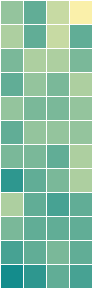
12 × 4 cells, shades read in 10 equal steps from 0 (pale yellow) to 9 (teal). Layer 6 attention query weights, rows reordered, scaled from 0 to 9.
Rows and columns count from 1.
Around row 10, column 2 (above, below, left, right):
6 6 5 6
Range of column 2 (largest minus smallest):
5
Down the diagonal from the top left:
4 6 3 3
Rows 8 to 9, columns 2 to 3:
6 5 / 6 7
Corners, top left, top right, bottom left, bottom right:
4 0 9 7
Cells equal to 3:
7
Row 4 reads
6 4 5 3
